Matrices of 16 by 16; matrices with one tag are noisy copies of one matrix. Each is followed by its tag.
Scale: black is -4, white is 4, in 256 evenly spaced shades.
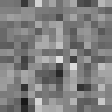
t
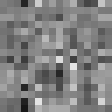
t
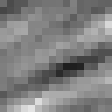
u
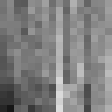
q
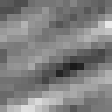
u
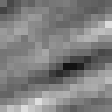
u
